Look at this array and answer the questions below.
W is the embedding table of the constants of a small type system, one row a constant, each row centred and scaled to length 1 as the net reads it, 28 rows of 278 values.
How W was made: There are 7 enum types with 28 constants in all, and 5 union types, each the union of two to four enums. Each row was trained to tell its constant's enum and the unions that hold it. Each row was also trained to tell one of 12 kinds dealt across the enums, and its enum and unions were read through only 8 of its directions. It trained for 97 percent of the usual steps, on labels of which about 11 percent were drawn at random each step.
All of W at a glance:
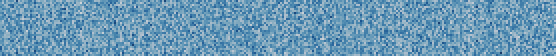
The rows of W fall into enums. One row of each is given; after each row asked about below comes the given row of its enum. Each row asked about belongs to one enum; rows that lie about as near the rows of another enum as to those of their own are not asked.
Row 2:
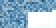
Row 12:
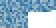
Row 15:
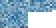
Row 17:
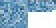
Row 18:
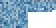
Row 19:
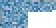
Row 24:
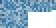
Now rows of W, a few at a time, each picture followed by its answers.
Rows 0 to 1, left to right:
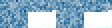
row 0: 18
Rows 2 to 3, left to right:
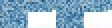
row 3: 15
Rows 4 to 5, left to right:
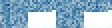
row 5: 19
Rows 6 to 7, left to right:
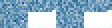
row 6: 2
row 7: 12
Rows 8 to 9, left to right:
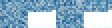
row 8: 12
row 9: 2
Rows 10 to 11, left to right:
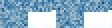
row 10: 24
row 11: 24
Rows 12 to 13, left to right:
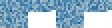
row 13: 19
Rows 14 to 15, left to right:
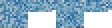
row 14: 19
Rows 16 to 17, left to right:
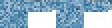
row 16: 15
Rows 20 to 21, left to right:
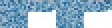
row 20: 2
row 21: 12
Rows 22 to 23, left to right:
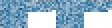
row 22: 19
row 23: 18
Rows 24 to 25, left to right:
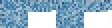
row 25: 24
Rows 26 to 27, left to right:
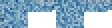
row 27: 12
